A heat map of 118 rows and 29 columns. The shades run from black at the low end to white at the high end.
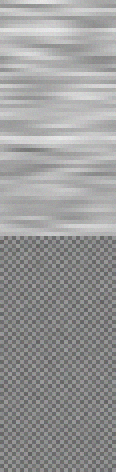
It is made of 2 by 1 panels. Panel 1,1: high, streaked across. Panel 2,1: middling, checkered.
